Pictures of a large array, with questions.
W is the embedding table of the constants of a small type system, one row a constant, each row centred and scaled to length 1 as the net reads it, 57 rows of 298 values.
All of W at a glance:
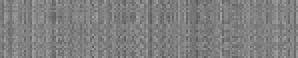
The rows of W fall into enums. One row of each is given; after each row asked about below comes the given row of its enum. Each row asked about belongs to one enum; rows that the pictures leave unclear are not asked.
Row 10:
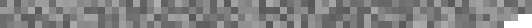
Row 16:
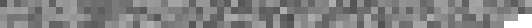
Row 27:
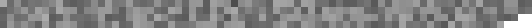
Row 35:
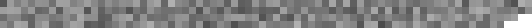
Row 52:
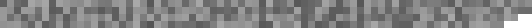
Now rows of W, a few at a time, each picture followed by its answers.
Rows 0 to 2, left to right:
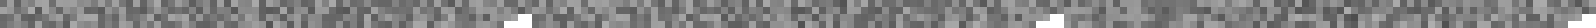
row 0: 10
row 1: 10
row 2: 16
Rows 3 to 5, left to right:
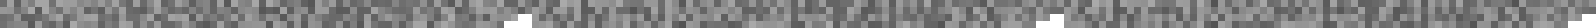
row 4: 52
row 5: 52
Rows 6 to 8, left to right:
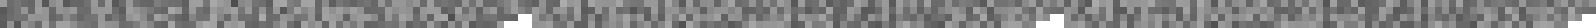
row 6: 27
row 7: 52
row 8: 52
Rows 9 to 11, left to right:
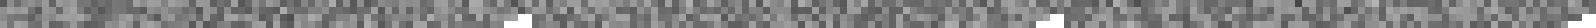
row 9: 16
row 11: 27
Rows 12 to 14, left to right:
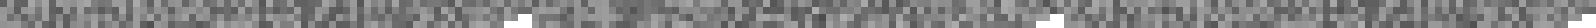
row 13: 16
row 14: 52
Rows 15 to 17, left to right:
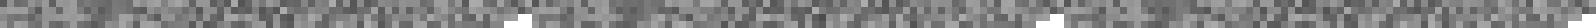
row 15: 16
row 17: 16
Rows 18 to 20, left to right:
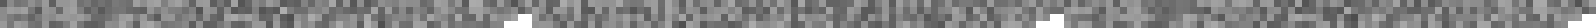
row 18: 16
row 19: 52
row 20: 16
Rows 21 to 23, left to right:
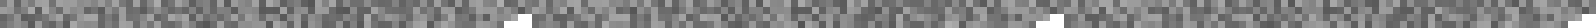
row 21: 10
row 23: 10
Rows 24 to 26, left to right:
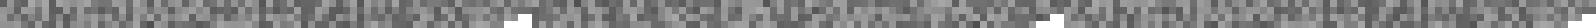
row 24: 52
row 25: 27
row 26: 52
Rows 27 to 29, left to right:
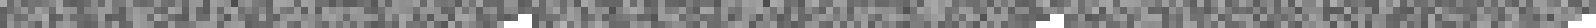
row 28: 27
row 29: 10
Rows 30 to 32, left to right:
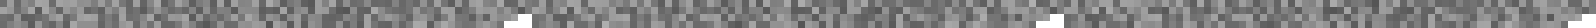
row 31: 10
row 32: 10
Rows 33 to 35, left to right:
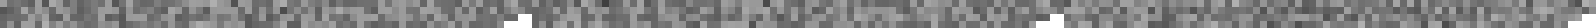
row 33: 27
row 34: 27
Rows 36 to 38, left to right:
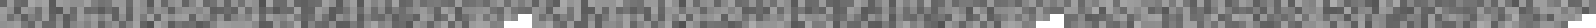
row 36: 52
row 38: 10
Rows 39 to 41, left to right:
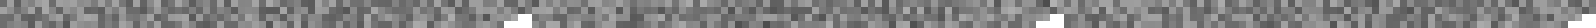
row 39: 10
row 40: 35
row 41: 10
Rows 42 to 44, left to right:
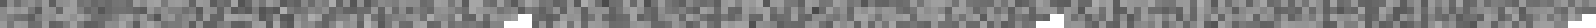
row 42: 16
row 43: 27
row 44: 52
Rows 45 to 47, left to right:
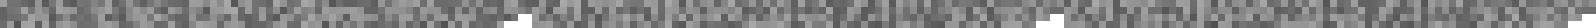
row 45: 27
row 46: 52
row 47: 52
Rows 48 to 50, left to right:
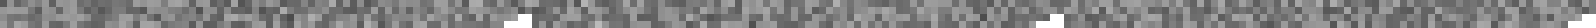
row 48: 16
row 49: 27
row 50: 10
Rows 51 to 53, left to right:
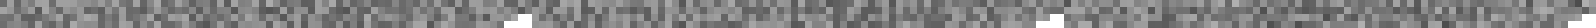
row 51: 10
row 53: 35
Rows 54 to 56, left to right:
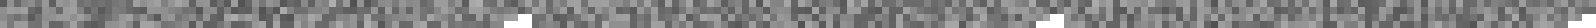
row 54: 16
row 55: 10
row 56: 52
